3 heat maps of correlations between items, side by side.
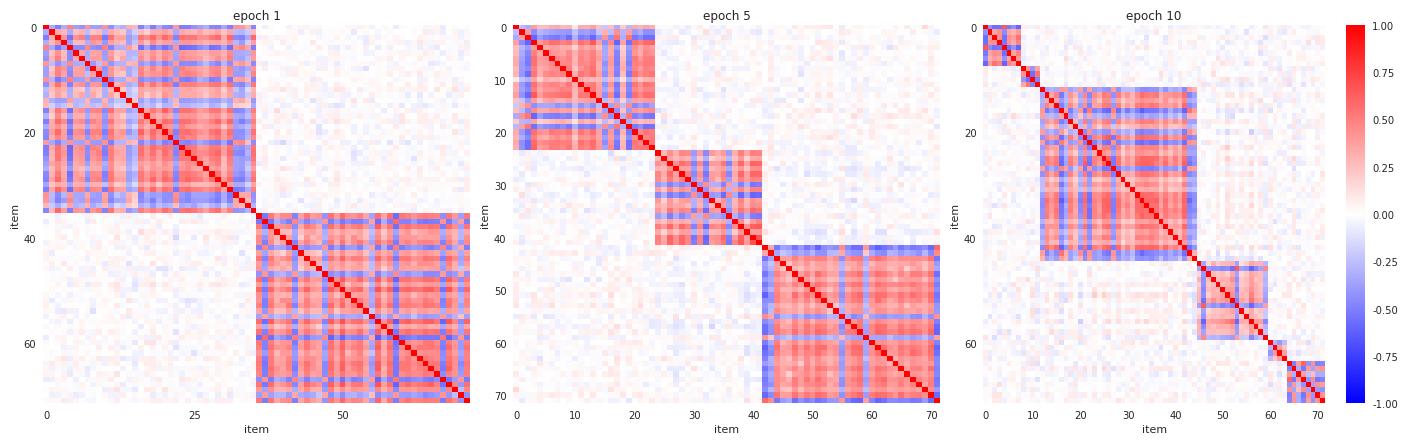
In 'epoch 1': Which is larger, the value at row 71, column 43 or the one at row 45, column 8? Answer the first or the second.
the first
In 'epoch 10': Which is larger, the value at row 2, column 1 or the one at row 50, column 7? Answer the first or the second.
the first
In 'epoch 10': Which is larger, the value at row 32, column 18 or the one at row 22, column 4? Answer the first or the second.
the first
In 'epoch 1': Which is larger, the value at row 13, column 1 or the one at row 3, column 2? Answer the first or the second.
the second
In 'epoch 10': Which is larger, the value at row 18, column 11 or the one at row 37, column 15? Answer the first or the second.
the second
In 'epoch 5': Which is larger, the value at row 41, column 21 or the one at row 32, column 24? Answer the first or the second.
the first
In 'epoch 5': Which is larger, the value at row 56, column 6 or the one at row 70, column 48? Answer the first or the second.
the second
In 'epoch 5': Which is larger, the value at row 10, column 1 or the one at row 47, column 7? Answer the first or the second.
the second
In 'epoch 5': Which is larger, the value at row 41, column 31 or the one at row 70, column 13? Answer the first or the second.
the first
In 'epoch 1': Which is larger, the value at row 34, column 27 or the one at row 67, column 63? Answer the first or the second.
the first
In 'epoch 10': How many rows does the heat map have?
72
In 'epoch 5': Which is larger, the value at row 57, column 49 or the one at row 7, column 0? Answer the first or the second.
the first
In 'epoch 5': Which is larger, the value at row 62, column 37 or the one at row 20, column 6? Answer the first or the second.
the second
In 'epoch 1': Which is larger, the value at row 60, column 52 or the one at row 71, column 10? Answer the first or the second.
the first
